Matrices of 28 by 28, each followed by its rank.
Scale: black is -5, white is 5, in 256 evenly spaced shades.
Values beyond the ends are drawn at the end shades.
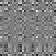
two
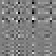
two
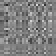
two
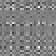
two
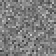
full rank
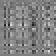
two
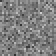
full rank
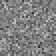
full rank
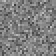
full rank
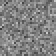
full rank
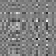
two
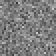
full rank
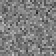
full rank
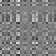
two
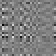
two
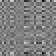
two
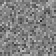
full rank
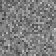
full rank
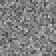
full rank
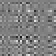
two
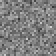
full rank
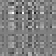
two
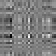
two
